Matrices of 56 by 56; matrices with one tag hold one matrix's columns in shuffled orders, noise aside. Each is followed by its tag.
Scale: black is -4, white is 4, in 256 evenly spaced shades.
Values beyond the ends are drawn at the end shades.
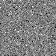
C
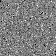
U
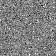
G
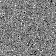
U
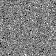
G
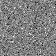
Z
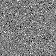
C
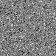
U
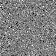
C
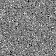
U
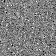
U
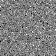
C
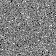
U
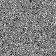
U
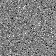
Z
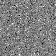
G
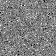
U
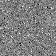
Z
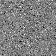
C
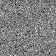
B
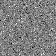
G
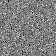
U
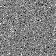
G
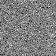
C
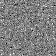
G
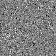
Z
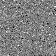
C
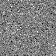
C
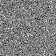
Z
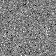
B
